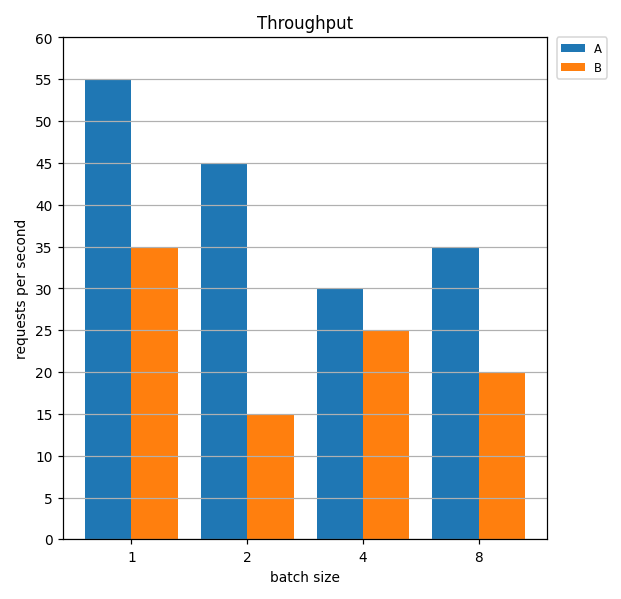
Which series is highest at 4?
A
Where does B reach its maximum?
1
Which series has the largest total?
A
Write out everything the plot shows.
Title: Throughput
x-axis: batch size, ticks 1 2 4 8
y-axis: requests per second, ticks 0 5 10 15 20 25 30 35 40 45 50 55 60
Legend: A, B
Values:
A: 55 45 30 35
B: 35 15 25 20
